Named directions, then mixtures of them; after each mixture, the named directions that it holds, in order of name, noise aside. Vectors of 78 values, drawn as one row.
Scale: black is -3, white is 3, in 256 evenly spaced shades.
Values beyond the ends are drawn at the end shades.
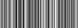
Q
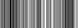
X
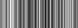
Q, X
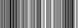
X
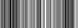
X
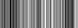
X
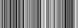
Q, X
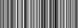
Q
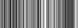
Q, X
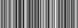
Q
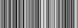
Q, X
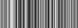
Q, X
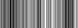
X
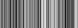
Q, X
